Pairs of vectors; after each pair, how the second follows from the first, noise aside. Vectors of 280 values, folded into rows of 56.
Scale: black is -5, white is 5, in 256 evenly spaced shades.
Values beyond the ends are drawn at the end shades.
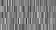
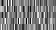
scaled up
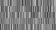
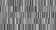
wrapped around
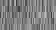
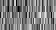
scaled up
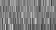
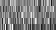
scaled up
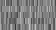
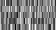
scaled up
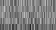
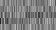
wrapped around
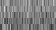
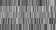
wrapped around
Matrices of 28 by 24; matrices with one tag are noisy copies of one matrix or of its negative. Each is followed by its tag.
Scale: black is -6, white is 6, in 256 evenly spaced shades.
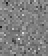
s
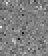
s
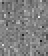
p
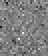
s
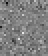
s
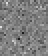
s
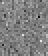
p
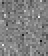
p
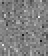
p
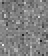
p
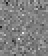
s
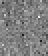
p
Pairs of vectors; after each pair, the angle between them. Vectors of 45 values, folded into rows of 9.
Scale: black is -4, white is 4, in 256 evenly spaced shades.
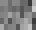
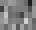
partly aligned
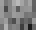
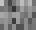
partly aligned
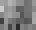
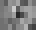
orthogonal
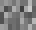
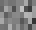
nearly opposite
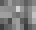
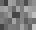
partly aligned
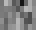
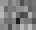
orthogonal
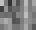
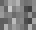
partly opposed
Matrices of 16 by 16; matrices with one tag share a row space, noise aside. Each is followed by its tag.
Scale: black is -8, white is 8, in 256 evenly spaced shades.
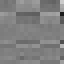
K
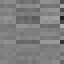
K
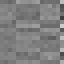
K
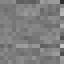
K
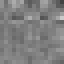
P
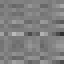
P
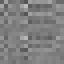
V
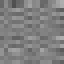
P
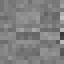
K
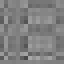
V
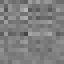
V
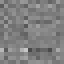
V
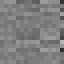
K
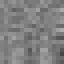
P
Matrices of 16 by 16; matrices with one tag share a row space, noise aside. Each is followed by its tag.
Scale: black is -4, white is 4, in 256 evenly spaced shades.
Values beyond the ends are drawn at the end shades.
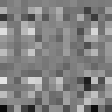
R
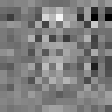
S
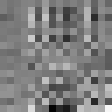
S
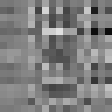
S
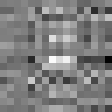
S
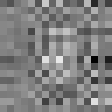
S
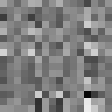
R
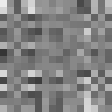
R
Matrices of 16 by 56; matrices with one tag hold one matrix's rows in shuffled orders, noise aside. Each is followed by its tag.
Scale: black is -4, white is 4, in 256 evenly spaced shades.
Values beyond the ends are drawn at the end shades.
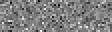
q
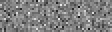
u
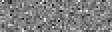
q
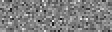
q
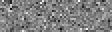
q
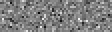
q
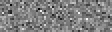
q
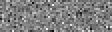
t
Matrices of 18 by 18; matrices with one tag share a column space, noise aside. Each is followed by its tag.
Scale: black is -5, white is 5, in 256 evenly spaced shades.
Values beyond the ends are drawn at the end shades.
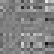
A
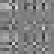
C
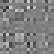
A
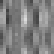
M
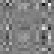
C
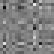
C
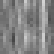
M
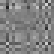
C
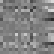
A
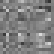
A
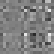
A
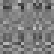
C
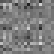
C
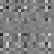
A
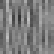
M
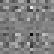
A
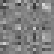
C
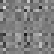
A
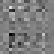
A
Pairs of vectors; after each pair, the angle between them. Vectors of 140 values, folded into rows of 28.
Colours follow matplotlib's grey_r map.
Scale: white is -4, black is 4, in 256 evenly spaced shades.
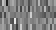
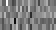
nearly opposite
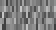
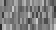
partly opposed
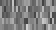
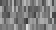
nearly parallel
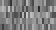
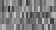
nearly opposite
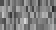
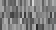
orthogonal
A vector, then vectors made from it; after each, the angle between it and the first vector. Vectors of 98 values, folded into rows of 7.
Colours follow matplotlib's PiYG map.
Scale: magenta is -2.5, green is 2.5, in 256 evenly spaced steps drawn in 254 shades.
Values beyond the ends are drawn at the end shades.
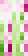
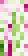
nearly parallel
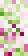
orthogonal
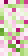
orthogonal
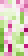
nearly parallel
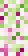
orthogonal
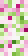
partly aligned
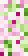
partly opposed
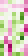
nearly parallel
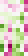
nearly parallel
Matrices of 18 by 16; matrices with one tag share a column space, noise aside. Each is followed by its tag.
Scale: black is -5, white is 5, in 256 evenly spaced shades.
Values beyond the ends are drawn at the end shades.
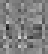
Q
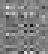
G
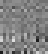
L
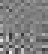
L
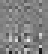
L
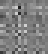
G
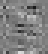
G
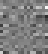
G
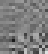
L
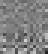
L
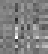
Q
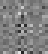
G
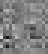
Q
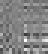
L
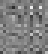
G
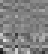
L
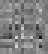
Q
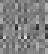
Q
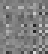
G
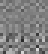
L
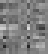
Q
